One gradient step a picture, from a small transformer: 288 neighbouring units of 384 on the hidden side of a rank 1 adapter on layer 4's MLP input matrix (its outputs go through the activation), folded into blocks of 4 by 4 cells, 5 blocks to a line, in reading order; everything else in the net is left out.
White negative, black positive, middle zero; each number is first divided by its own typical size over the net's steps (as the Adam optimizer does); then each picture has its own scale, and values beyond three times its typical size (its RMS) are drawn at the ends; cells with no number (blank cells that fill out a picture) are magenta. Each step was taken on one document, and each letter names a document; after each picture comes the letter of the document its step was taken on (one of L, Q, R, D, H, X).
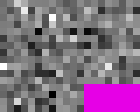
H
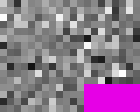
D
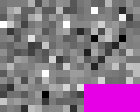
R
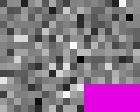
D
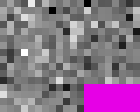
R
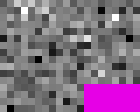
H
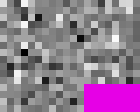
D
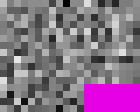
D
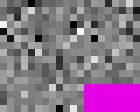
R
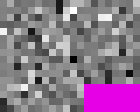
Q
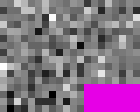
H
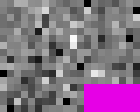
H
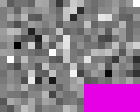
Q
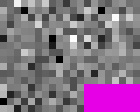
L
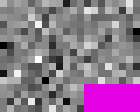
L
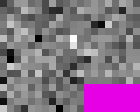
R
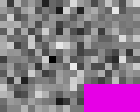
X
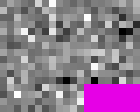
X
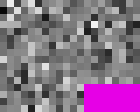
X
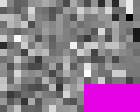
D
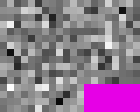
X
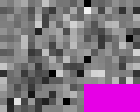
H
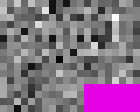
D
